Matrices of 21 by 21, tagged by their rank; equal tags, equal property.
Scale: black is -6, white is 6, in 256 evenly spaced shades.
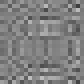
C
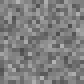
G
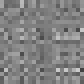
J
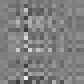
C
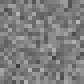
G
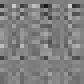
C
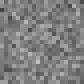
G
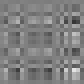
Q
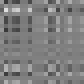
Q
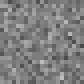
G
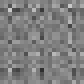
J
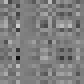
C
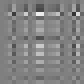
Q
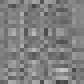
J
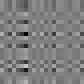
Q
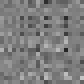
J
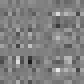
C
